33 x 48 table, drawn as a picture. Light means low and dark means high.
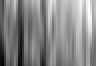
The ninth with the highest average is the bottom left. On average the colour sits 50% of the way up the scale. Streaks run downward. The top right is the ninth with the lowest average. There are no lone odd cells. Values rise toward the bottom left.
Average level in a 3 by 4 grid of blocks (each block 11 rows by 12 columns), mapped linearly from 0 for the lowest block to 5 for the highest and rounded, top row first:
3 3 1 0
4 3 2 1
5 4 3 2
